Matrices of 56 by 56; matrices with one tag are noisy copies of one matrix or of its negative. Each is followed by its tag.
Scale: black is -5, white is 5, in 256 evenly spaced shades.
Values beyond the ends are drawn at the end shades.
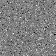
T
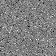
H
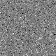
T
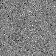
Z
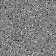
Z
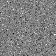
T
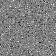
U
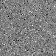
Z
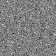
T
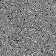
Z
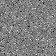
H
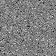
H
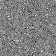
Z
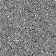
Z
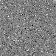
Z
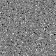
T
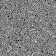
Z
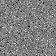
H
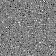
U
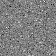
U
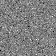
H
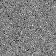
Z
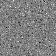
U
